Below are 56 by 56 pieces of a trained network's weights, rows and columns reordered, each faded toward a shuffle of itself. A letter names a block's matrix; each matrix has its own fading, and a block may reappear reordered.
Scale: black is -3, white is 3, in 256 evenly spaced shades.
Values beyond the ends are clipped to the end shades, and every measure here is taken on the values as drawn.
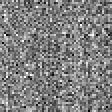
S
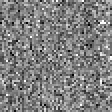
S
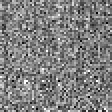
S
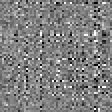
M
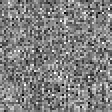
S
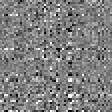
M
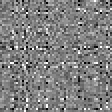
M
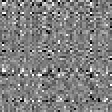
M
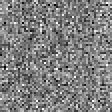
S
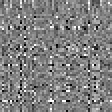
M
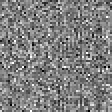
S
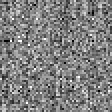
S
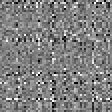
M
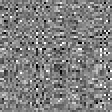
M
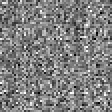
S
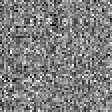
S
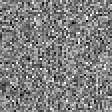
S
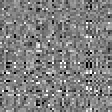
M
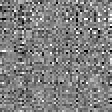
M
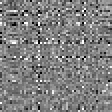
M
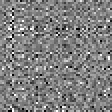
M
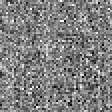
S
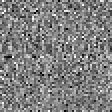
S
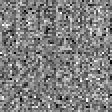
S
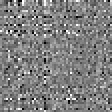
M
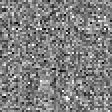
S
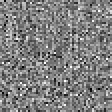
S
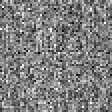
S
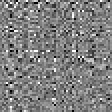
M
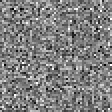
S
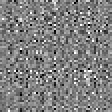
M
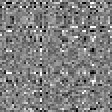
M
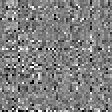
M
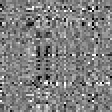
M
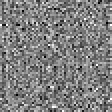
S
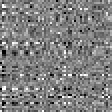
M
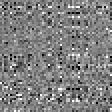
M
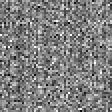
S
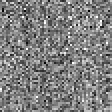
S
